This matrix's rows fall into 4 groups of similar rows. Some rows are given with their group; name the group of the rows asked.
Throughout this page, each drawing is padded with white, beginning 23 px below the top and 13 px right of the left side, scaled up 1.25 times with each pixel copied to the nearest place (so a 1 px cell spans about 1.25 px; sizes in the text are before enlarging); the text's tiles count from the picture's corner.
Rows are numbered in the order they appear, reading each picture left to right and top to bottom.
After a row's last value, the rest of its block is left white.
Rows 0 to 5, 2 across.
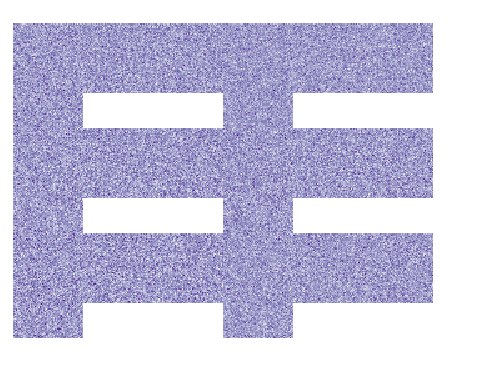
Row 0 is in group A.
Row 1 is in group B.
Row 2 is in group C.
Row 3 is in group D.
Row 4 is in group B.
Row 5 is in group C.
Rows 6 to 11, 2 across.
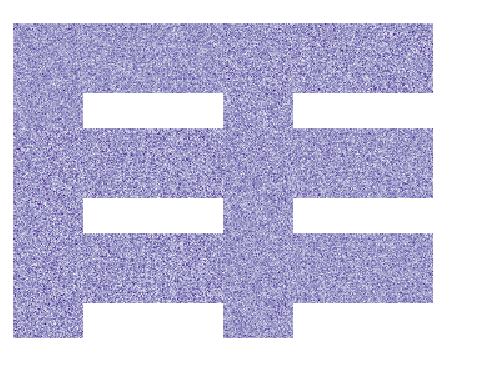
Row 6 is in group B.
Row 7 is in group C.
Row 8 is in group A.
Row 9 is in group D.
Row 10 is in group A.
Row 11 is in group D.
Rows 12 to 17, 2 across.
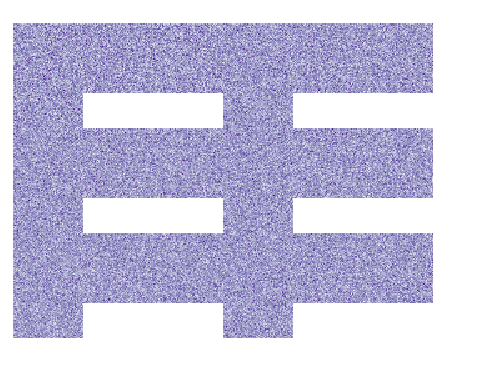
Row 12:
A
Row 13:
D
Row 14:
A
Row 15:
B
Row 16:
C
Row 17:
D
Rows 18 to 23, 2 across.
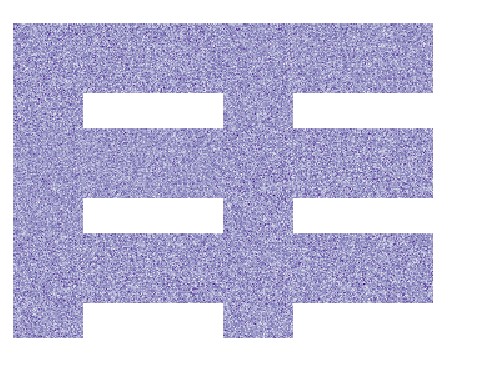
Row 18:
A
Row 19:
B
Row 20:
B
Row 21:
D
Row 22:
D
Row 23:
C
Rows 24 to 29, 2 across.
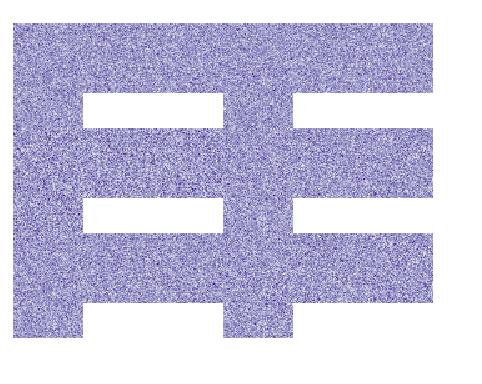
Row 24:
D
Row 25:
B
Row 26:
A
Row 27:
C
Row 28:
D
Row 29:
C
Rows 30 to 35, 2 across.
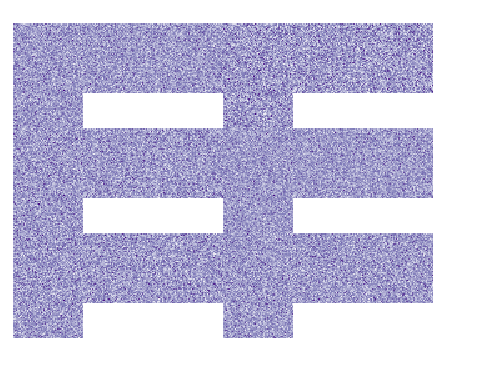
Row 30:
A
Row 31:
A
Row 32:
A
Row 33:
A
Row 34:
B
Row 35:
C
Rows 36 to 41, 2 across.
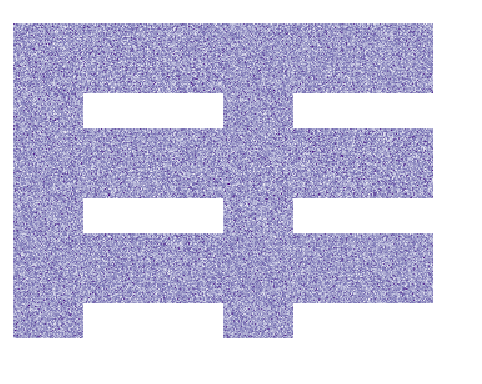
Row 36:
D
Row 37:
A
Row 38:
D
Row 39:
C
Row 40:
A
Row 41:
D
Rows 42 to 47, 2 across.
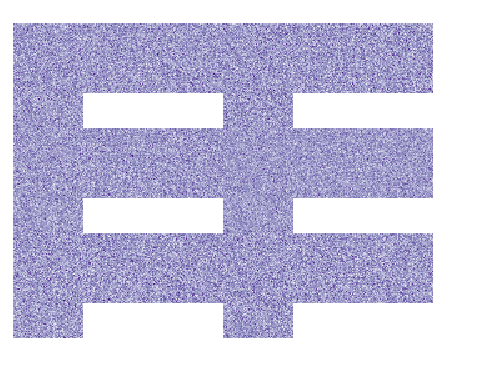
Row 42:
D
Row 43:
A
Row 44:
C
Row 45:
D
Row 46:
C
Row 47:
D
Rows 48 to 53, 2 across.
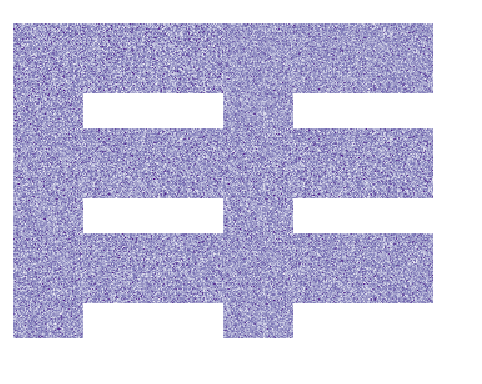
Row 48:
A
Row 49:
C
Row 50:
C
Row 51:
C
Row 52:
B
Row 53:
C
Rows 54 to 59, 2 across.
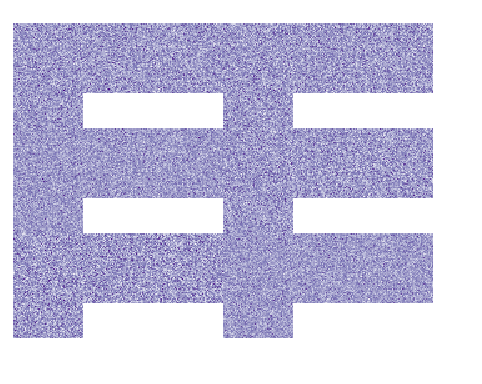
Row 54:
B
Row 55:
A
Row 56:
B
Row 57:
D
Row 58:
A
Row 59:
B
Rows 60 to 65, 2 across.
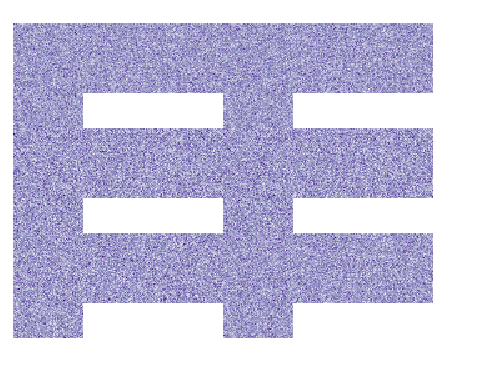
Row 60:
D
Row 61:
B
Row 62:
A
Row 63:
A
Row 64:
C
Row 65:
B
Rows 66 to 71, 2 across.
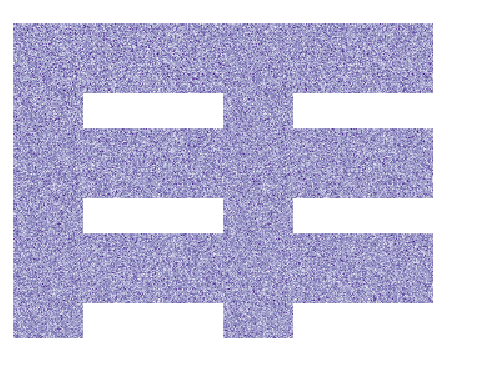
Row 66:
D
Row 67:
D
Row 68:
B
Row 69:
B
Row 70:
B
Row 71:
C
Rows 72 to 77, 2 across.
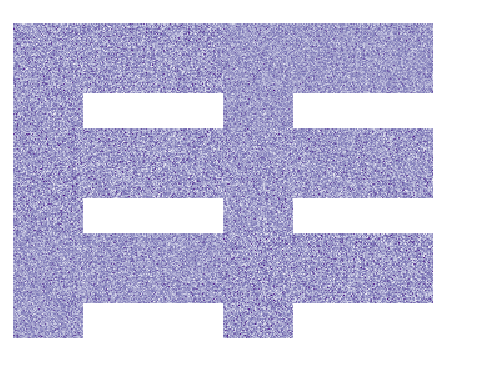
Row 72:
A
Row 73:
A
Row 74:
B
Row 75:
C
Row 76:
D
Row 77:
A
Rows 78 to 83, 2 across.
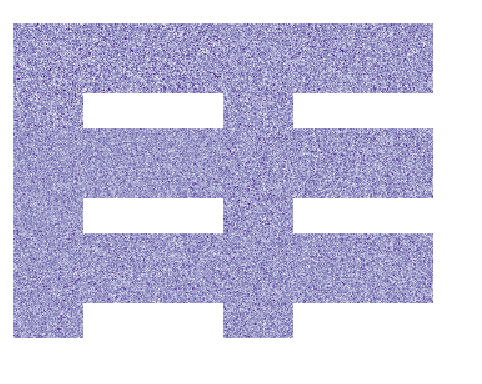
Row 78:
C
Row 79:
C
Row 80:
D
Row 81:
A
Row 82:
B
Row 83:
A
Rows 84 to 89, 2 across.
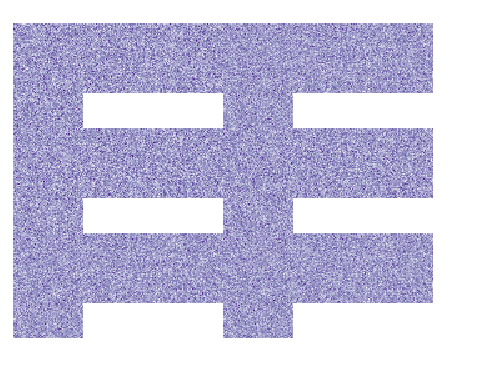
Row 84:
A
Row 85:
B
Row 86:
C
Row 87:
D
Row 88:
B
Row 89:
B
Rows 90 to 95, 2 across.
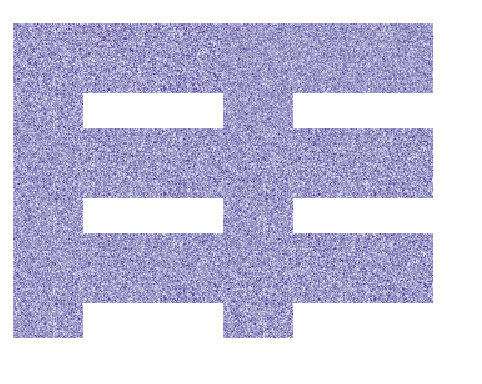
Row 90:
C
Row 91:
B
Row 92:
C
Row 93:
C
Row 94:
C
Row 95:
C
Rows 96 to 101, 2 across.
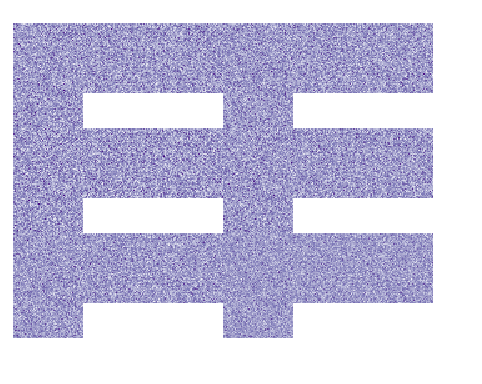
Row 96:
A
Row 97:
D
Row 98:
A
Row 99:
A
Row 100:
D
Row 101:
D
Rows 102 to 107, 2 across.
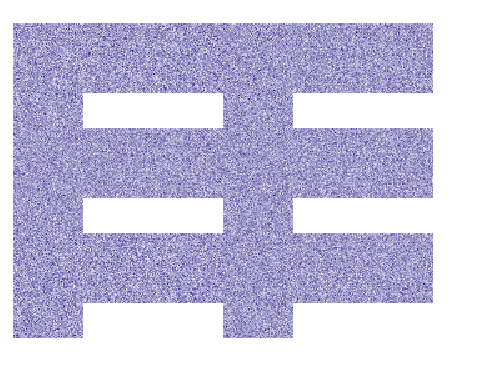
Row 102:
C
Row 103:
A
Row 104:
A
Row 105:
B
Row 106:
D
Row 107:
D
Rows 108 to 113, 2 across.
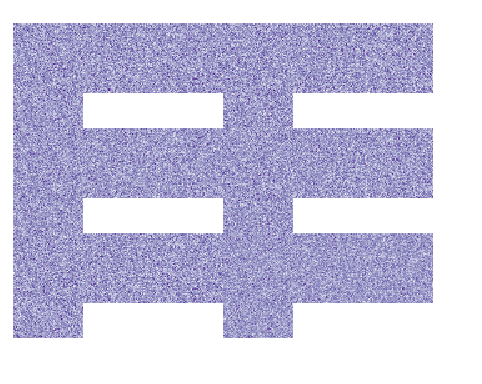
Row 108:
D
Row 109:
A
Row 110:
B
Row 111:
A
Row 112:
D
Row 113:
B
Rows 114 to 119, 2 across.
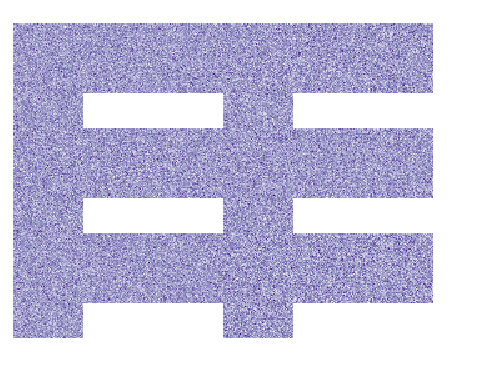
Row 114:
D
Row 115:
C
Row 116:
D
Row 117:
A
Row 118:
C
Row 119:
A
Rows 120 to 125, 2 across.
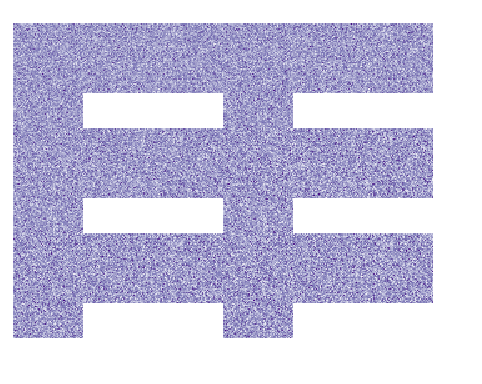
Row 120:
B
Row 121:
B
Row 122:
C
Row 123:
C
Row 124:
A
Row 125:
A
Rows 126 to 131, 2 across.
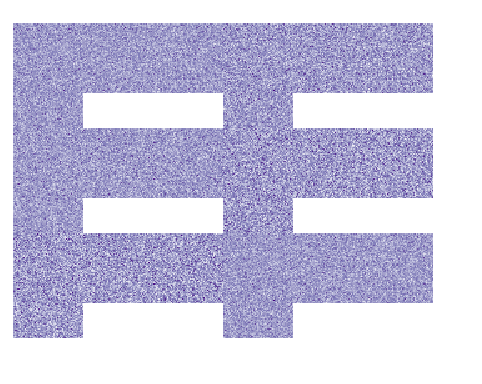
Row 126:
B
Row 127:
B
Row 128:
C
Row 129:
A
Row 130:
C
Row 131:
B
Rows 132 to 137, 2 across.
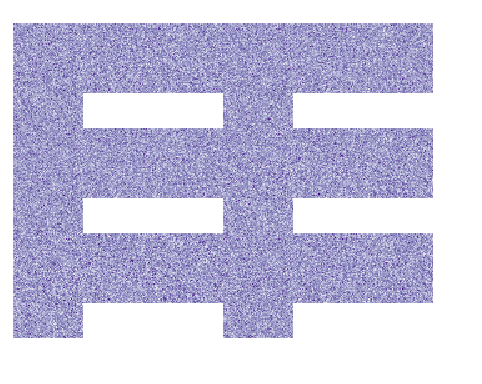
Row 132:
D
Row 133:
B
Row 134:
B
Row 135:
C
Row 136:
C
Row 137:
B
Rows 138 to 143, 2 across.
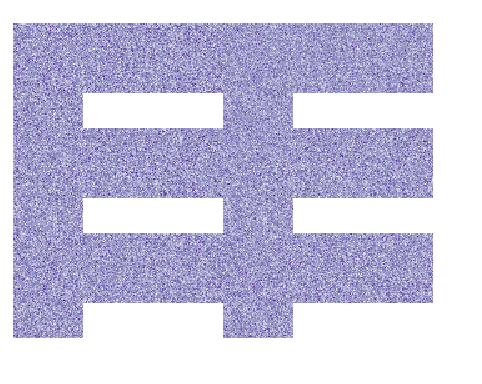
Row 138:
A
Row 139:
D
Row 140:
C
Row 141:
C
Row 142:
A
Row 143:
D
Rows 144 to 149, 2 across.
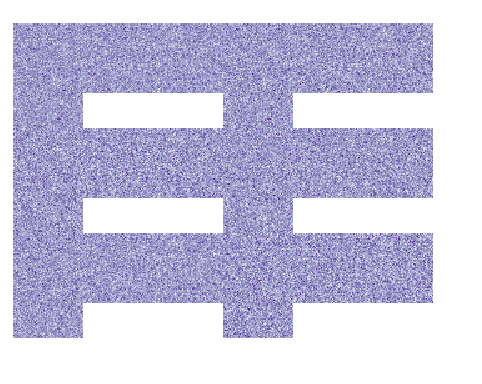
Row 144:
B
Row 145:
B
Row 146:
D
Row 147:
C
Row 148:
B
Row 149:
A
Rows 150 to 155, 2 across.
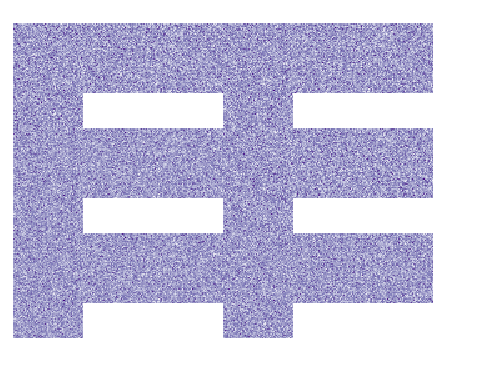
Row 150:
A
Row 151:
B
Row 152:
B
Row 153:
D
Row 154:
B
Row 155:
A
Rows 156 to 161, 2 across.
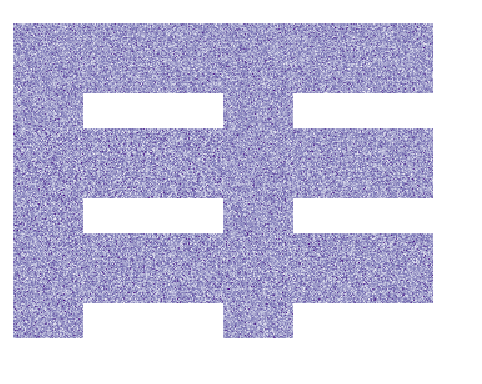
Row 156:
D
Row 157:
B
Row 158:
A
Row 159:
D
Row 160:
A
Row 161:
C
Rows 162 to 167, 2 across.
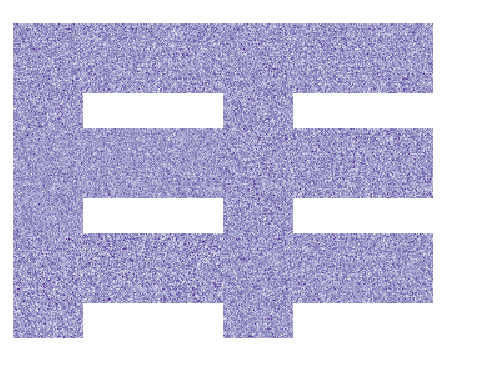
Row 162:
B
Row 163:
D
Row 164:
D
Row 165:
A
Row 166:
C
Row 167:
B
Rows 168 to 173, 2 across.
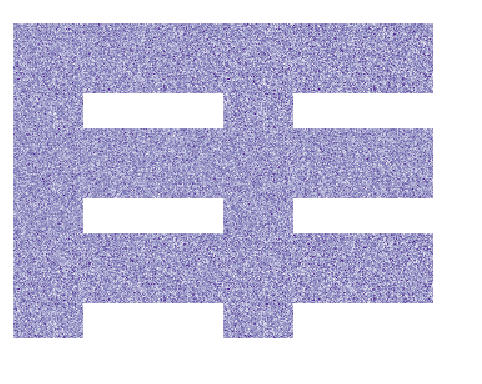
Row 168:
C
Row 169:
C
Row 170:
B
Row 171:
D
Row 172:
C
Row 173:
C
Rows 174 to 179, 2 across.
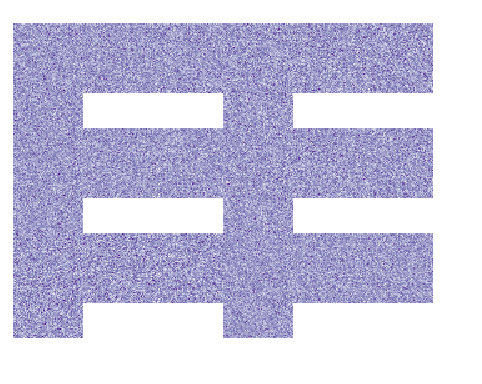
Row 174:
A
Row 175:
C
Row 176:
B
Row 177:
C
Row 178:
B
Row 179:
D
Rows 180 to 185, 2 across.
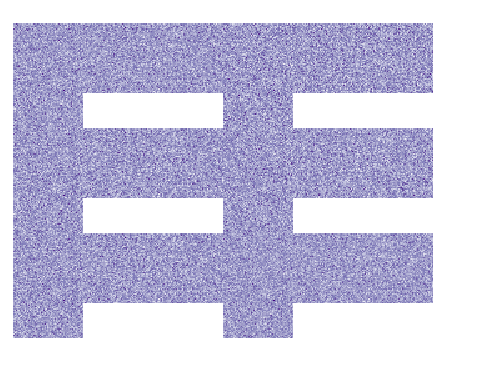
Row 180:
B
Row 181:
A
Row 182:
B
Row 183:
D
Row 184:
B
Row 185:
B
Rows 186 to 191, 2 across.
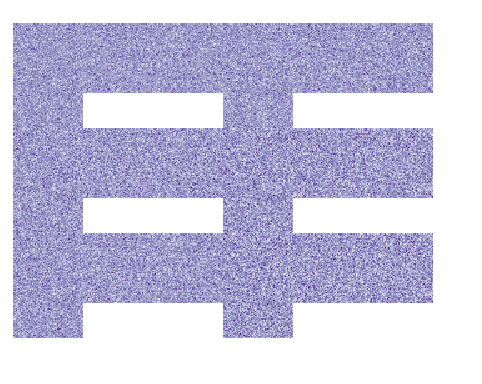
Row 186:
B
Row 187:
C
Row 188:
D
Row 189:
A
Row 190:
B
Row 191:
A
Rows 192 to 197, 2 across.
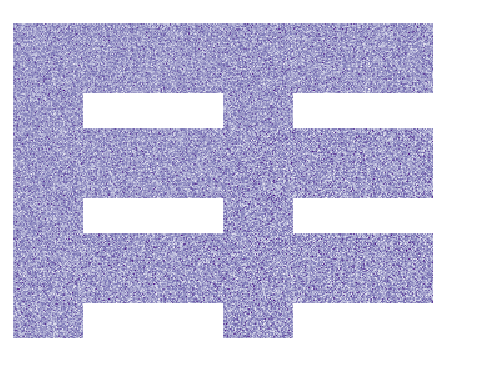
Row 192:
A
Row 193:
B
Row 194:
D
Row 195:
A
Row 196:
C
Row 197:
A
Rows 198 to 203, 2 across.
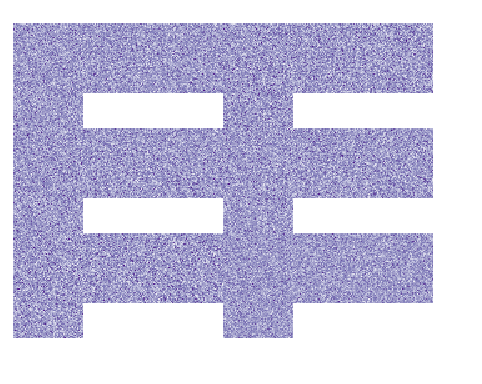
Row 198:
D
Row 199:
A
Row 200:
D
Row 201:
C
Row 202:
C
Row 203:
B
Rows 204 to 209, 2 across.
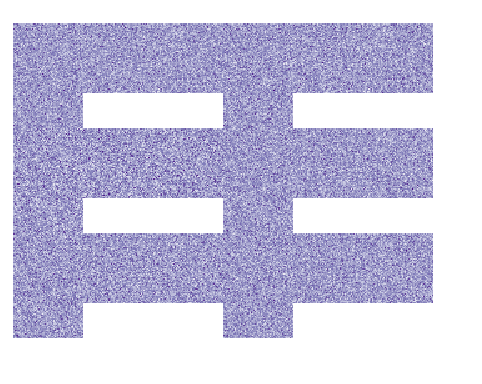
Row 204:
B
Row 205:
B
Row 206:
C
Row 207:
D
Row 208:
D
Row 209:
A
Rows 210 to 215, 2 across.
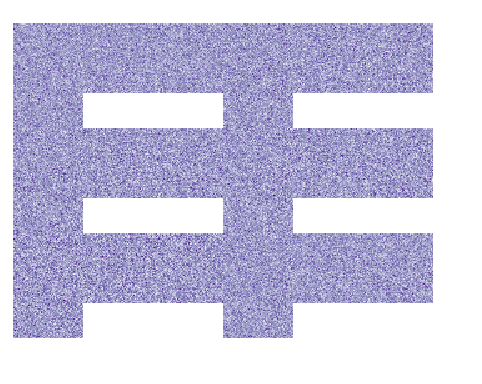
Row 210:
A
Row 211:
B
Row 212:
D
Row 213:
C
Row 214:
A
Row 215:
D
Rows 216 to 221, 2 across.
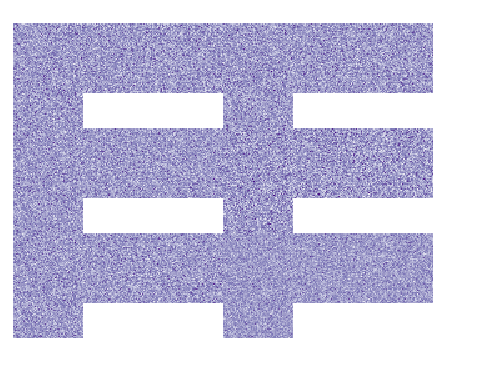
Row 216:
A
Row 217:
D
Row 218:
D
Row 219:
B
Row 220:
D
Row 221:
B
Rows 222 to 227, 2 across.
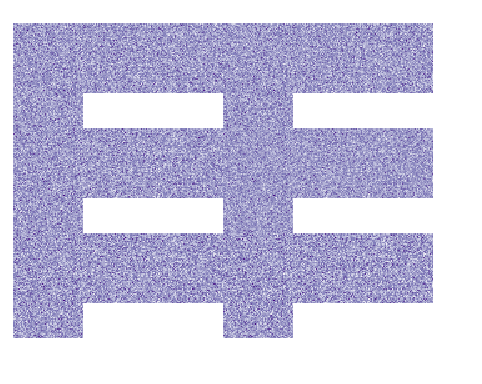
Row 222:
D
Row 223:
A
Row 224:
B
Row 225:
B
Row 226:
B
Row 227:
B
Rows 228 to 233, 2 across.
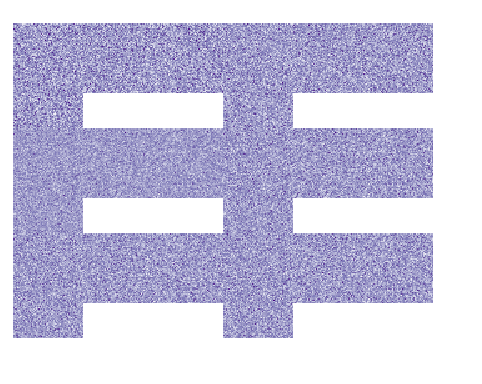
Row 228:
A
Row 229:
C
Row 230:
B
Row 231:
B
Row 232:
D
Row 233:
B
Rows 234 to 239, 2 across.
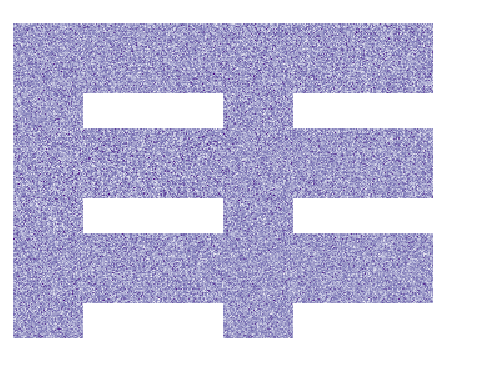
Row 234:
D
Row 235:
A
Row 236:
C
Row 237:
A
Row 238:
B
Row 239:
B
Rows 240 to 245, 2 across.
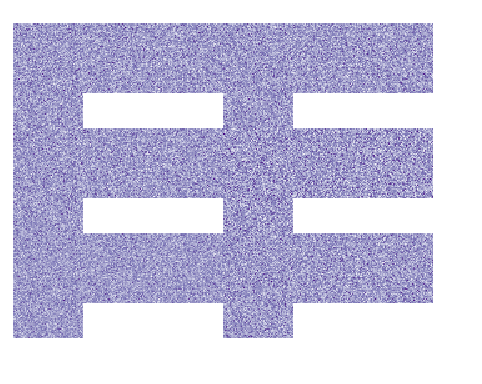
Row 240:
B
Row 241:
D
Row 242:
D
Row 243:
A
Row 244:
B
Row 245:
D
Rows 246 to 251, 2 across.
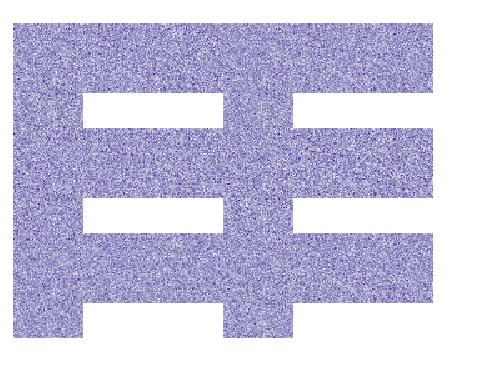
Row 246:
C
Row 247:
C
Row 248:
A
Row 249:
C
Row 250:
B
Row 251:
C
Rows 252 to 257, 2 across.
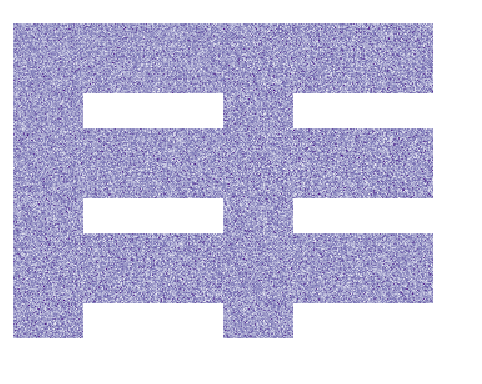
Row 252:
B
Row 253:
A
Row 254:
D
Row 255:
C
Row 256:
A
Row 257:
D
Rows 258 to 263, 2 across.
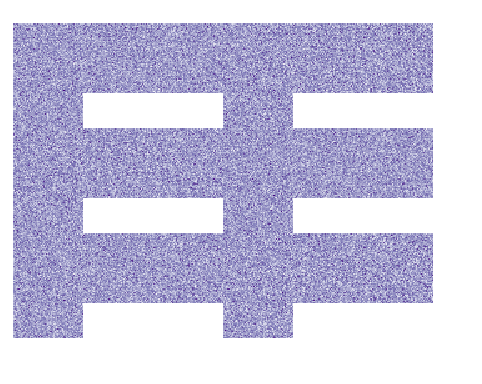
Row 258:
B
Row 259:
A
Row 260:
D
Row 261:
B
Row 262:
C
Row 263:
C
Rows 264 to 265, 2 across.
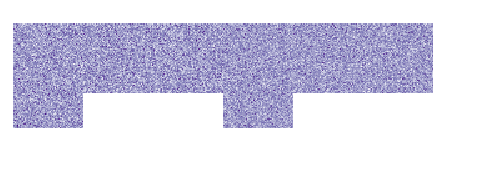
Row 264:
A
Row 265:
B
